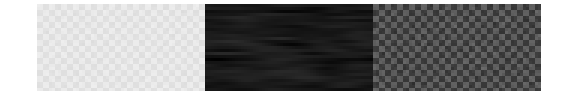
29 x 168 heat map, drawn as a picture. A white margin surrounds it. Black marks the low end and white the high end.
It is made of 1 by 3 panels. Panel 1,1: very high, checkered, faint in contrast. Panel 1,2: very low, streaked across, faint in contrast. Panel 1,3: low, checkered.
